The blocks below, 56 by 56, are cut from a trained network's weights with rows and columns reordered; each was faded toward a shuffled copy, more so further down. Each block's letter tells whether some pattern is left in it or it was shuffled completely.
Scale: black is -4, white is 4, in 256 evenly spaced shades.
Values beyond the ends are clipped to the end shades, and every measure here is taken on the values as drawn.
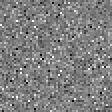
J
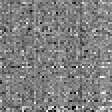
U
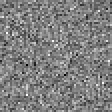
J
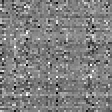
U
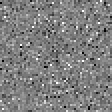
J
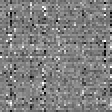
U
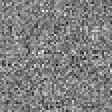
U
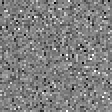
J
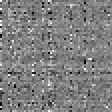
U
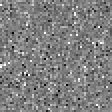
J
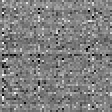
U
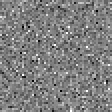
J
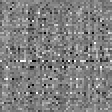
U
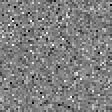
J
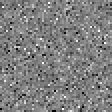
J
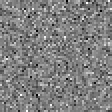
J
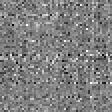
U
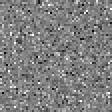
J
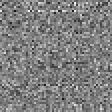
U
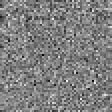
U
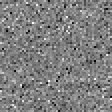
J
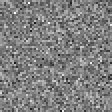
J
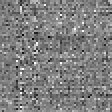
U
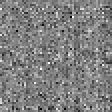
U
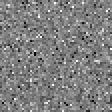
J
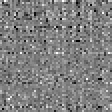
U
